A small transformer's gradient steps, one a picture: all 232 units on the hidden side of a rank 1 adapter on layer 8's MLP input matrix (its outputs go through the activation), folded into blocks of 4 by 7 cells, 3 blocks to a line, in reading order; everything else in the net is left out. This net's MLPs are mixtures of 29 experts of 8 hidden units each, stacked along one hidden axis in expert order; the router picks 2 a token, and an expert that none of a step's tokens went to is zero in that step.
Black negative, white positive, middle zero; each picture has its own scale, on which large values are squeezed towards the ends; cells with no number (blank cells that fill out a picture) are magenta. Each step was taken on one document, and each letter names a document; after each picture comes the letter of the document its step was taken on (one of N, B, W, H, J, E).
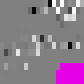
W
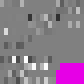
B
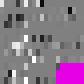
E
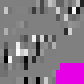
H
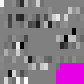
E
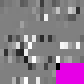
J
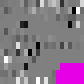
H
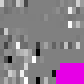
H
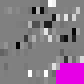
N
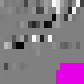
W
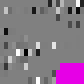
H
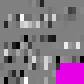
E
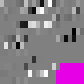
N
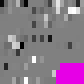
J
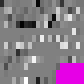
J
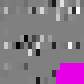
W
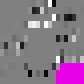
N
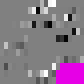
N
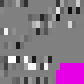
B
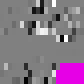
N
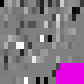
J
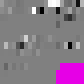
W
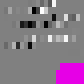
N
